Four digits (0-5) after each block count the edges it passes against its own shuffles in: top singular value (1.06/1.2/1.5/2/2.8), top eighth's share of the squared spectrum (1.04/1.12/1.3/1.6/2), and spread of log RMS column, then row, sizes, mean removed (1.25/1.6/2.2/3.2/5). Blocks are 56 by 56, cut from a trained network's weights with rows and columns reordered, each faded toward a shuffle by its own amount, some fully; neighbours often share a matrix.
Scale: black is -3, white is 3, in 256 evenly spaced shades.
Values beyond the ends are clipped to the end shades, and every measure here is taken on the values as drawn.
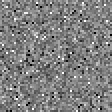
0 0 0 0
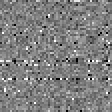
3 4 1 2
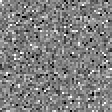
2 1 0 0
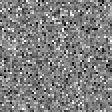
0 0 0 0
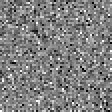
2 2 0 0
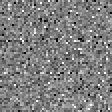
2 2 0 1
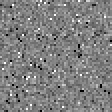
1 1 0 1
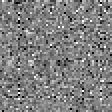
3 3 1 1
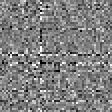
4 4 2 3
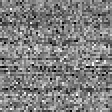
3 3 0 1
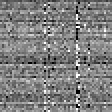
4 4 3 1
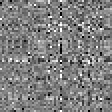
4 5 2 3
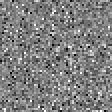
1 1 0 0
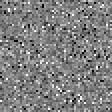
1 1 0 0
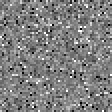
1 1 0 0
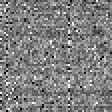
2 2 2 0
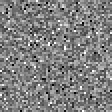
1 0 0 0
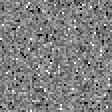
0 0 0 0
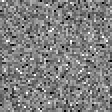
0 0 0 0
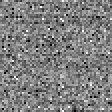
1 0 0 0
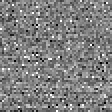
2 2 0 0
